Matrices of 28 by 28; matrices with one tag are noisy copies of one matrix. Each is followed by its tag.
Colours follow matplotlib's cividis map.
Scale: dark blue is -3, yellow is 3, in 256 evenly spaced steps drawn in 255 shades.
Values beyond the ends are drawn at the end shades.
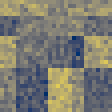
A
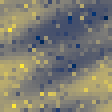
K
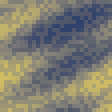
K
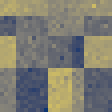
A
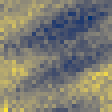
K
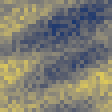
K
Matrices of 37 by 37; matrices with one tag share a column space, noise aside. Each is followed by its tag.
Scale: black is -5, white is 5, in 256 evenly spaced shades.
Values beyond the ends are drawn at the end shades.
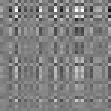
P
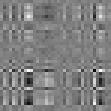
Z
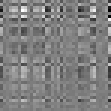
P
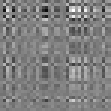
P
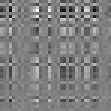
P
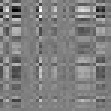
P
